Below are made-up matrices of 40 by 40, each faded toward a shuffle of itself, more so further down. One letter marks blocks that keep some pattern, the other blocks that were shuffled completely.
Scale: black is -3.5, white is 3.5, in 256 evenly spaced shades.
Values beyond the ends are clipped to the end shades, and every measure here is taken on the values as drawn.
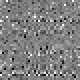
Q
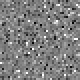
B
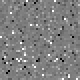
B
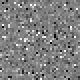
B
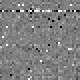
Q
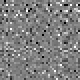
Q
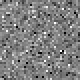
B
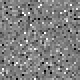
B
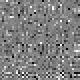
Q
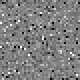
B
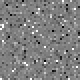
B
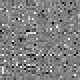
Q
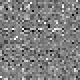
Q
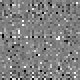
Q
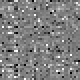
Q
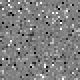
B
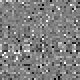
Q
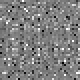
Q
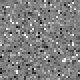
B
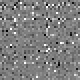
Q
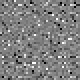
Q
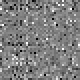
Q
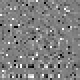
Q
